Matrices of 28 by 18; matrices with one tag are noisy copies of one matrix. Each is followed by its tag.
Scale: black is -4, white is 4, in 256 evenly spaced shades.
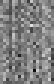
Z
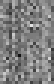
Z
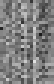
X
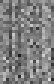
Z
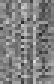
X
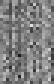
Z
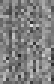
Z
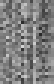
X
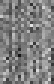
Z
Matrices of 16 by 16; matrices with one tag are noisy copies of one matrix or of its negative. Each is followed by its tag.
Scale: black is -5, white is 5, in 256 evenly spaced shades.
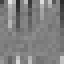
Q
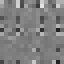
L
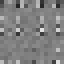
L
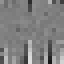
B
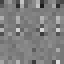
L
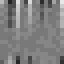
Q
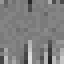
B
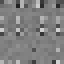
L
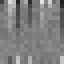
Q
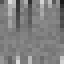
Q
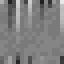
Q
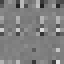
L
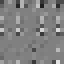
L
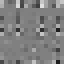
L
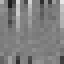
Q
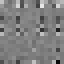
L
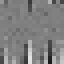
B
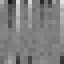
Q
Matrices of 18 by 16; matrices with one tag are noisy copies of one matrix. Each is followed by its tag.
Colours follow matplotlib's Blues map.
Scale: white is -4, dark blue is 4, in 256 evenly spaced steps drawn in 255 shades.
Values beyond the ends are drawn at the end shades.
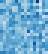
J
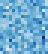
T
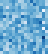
T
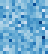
T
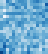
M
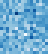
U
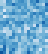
M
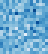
U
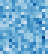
T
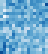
M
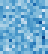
T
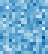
T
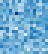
U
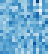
J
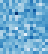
U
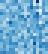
J
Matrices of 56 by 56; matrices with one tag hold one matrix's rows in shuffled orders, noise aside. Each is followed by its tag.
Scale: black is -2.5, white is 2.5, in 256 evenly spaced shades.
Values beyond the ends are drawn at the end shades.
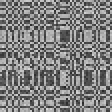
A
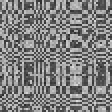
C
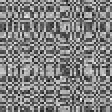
A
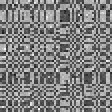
A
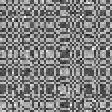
A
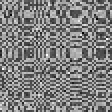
C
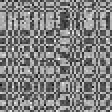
A
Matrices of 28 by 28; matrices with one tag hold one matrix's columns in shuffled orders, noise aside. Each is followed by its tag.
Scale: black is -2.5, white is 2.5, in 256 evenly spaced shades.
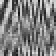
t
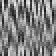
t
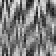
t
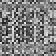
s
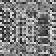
s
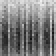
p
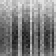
p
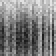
p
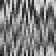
t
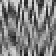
t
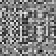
s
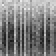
p
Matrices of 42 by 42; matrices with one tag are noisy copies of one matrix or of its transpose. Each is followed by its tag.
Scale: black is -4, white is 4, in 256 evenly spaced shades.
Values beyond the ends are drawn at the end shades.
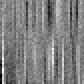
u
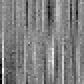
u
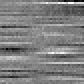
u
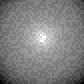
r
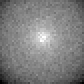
r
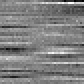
u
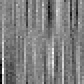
u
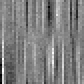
u
